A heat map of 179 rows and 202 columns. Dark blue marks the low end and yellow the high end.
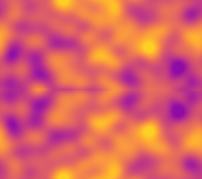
Overall the values sit about 60% of the way up the scale. The texture varies smoothly and slowly. There are no regular stripes. No overall slope runs across the table. It is mirror symmetric from top to bottom.
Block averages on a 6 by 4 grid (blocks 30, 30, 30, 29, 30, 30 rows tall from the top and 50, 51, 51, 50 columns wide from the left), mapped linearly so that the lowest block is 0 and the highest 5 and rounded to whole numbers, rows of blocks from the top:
2442 / 1254 / 0320 / 0320 / 1254 / 2442
